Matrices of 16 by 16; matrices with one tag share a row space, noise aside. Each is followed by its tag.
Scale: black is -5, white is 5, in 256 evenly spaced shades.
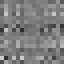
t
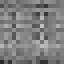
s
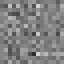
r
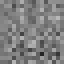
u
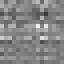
s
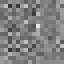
r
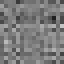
t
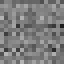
t
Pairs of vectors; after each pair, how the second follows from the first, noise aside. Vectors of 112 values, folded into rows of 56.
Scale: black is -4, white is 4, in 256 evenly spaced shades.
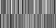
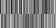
negated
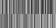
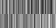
copied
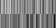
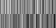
copied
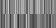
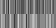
negated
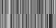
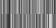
negated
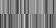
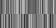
sign-scrambled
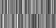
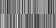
sign-scrambled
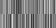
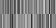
sign-scrambled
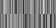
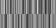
shuffled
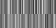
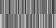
shuffled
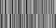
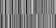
copied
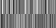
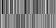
negated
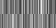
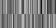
sign-scrambled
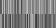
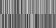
copied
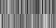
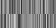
shuffled
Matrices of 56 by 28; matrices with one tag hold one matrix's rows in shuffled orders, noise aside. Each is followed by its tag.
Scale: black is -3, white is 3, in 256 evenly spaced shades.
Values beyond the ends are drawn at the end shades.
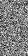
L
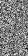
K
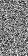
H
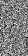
K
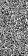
H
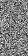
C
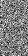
C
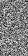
K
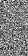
L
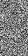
C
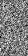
K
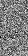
L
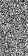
H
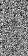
C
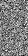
H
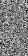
K
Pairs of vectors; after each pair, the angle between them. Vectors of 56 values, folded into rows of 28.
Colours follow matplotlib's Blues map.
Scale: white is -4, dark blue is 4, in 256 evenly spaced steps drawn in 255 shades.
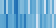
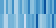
nearly opposite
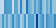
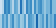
nearly parallel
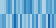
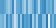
nearly opposite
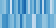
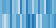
partly opposed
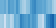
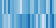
partly aligned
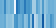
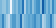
orthogonal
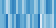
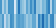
orthogonal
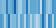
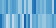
orthogonal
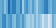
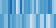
partly aligned
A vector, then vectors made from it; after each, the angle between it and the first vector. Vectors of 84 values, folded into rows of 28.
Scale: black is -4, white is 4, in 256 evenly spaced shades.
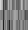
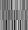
orthogonal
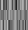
partly aligned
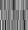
orthogonal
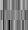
nearly parallel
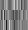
partly opposed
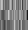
partly aligned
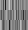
partly aligned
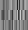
partly aligned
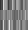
nearly opposite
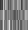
nearly opposite
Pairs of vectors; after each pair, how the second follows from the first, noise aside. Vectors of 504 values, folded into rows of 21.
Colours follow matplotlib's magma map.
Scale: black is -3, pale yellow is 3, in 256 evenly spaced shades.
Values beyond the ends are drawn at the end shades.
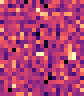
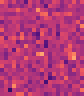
shrunk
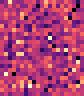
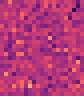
shrunk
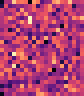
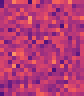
shrunk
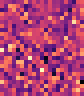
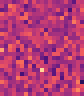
shrunk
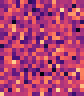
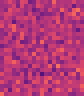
shrunk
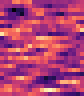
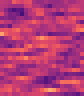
shrunk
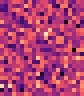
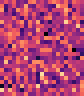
sign-scrambled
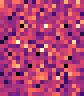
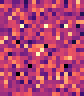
sign-scrambled
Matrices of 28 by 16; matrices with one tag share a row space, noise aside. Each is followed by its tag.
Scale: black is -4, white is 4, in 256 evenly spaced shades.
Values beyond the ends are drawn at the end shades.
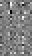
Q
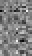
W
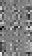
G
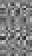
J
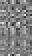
J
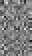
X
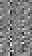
Q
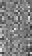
G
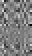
X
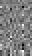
Q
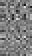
J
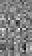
J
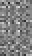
J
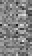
W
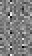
Q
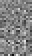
J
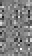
G
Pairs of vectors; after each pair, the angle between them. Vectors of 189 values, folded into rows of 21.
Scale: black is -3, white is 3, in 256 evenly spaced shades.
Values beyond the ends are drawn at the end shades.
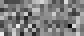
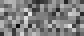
nearly opposite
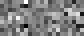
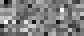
orthogonal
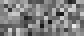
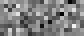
nearly parallel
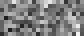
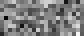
nearly parallel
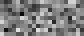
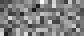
partly aligned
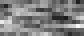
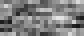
nearly opposite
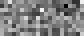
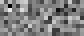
partly aligned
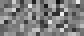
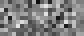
partly opposed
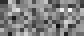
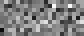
partly opposed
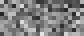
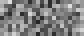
orthogonal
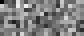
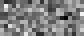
orthogonal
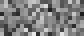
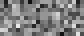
partly opposed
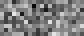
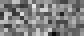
nearly opposite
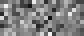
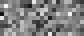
nearly parallel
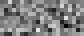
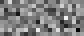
nearly parallel
